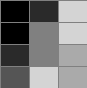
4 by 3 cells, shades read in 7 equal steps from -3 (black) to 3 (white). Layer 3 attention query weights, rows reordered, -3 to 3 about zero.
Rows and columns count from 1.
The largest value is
2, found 3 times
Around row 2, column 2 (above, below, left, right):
-2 0 -3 2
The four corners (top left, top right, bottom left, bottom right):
-3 2 -1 1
